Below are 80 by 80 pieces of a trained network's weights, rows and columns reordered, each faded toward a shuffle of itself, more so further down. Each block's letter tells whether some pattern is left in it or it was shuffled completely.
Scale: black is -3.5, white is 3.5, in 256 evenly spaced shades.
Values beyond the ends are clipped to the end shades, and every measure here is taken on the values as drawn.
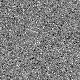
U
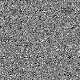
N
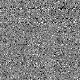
N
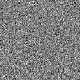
N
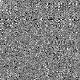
N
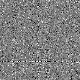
N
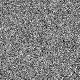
U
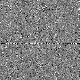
N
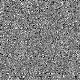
N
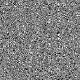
N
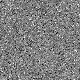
U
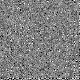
N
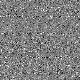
N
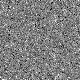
U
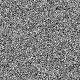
U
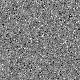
U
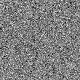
U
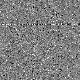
N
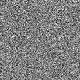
N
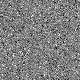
U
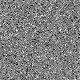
U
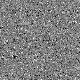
N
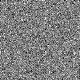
N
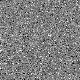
N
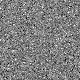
U
